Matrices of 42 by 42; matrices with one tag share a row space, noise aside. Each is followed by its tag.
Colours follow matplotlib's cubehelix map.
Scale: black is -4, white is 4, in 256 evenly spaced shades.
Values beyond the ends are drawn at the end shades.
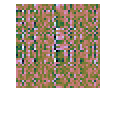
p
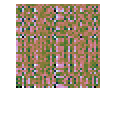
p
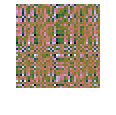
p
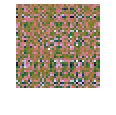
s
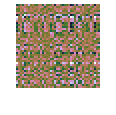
s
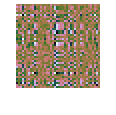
p
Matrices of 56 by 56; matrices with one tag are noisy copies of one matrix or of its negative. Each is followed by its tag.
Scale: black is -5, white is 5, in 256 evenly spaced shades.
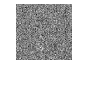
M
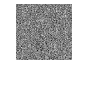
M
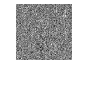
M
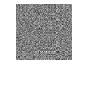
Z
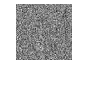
M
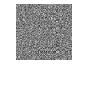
Z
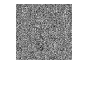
M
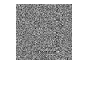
Z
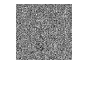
M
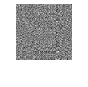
Z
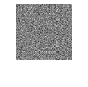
Z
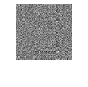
Z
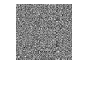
Z
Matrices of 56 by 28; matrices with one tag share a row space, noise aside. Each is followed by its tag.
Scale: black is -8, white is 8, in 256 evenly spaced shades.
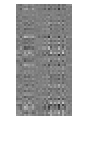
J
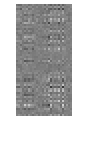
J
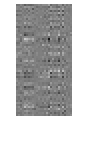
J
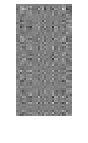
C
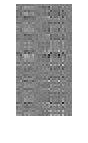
J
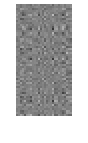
C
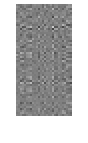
C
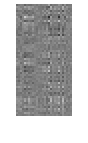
J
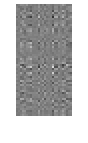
C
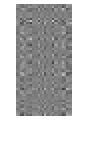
C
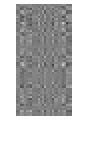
C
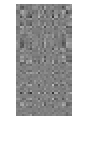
C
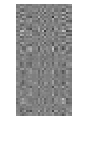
C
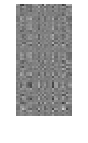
C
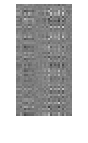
J
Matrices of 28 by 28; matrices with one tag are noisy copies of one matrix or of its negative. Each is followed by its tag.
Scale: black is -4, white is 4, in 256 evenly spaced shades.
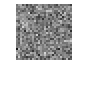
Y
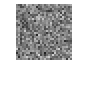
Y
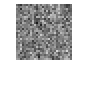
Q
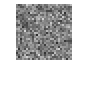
Y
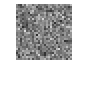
Y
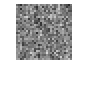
Q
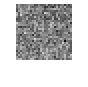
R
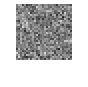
Y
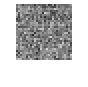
R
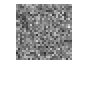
Y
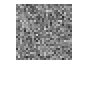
Y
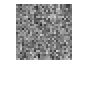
Q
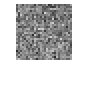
R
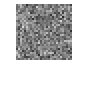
Y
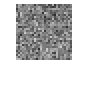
R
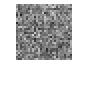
R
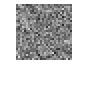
Y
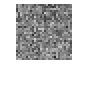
R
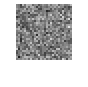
Y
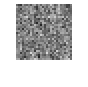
Q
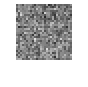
R
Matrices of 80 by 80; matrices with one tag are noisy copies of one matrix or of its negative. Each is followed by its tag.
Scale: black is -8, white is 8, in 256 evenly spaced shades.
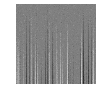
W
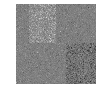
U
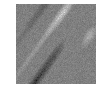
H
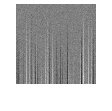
W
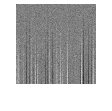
W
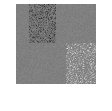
U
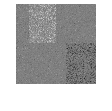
U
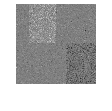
U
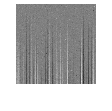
W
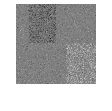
U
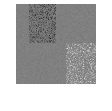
U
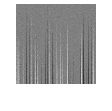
W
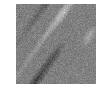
H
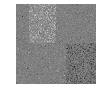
U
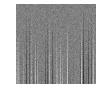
W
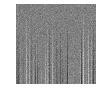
W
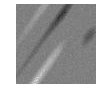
H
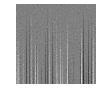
W
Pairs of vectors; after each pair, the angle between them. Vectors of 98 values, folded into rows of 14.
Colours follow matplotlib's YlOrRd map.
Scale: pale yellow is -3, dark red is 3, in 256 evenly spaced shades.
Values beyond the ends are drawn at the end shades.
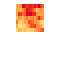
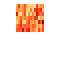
partly opposed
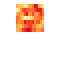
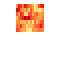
nearly opposite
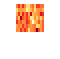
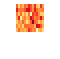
nearly opposite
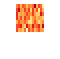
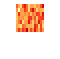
partly opposed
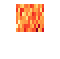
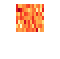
partly aligned
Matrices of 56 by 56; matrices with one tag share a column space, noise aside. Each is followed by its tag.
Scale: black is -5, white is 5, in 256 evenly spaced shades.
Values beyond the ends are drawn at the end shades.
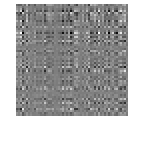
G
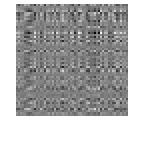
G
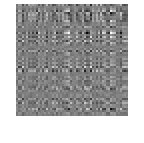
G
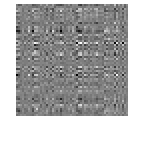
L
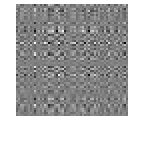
L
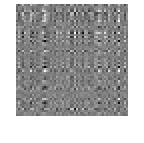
G
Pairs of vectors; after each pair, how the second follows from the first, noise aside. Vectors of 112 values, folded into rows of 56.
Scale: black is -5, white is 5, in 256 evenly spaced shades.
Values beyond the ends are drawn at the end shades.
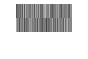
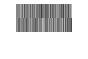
reversed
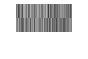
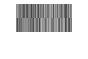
reversed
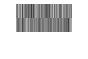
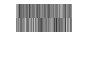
reversed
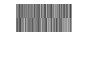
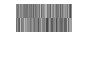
sign-scrambled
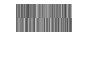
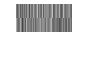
reversed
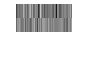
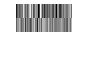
scaled up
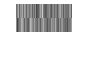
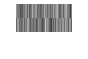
reversed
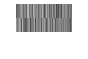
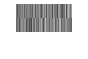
reversed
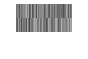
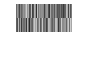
scaled up
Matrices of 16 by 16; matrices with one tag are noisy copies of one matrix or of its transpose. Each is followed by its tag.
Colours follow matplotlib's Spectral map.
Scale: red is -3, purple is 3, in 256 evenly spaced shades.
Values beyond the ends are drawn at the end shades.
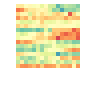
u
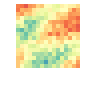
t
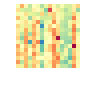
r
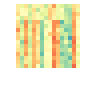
r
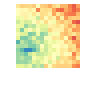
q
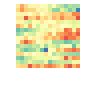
u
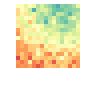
q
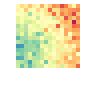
q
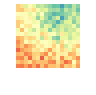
q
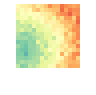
q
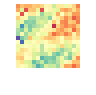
t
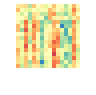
r
